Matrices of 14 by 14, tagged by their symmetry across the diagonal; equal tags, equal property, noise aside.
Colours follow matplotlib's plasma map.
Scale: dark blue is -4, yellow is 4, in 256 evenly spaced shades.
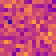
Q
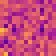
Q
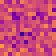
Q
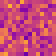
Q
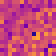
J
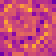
J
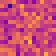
Q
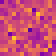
J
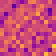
J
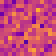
J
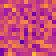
Q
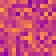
Q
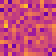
J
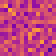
J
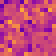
J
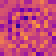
J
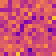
J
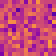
Q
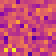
Q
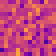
Q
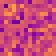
J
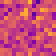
Q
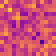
J
